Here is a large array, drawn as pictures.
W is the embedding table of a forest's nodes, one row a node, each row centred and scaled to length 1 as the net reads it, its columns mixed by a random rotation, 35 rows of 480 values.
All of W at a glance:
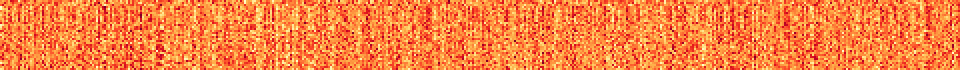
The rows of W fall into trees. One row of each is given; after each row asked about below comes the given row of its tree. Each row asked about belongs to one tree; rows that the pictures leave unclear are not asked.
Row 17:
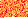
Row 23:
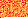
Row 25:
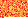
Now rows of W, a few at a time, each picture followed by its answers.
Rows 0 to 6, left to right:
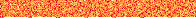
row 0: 25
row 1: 25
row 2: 23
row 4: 17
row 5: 17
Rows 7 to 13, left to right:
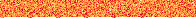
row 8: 17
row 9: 17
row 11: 25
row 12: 17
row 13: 17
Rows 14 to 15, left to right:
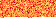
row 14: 17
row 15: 23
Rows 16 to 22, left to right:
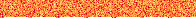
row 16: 25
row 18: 25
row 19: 17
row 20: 23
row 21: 25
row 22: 23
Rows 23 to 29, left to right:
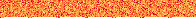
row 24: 23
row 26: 17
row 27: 23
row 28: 23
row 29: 23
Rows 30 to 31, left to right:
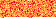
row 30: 17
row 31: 17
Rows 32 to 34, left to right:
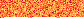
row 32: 23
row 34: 17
